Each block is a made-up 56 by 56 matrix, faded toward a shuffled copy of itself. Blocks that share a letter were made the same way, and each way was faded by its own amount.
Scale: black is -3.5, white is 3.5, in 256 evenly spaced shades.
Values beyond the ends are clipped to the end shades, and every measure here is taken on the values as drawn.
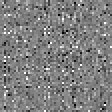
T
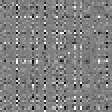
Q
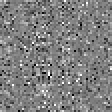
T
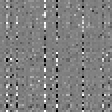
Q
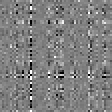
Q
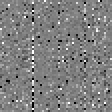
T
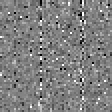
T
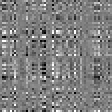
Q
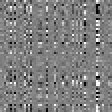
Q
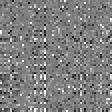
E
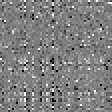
E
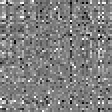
E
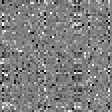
E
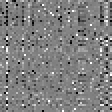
E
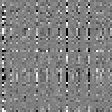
Q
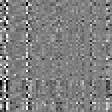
Q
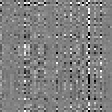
Q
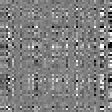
Q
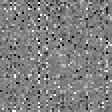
T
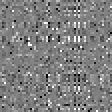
E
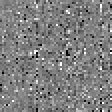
T
